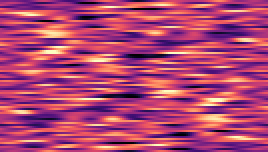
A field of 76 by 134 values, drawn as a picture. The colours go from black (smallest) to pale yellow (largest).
Histogram: bell-shaped. Symmetry: a half turn. Grain: streaks across.
